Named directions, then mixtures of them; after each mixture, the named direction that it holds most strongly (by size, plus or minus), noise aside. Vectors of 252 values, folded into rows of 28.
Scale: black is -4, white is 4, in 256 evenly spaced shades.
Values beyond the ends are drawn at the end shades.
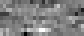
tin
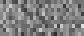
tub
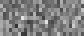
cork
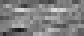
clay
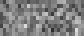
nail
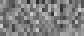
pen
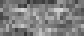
clay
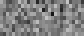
pen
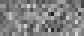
nail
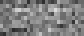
clay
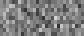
tub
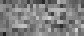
clay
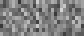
pen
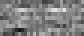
clay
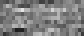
clay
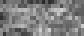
clay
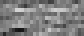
clay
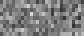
pen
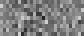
cork
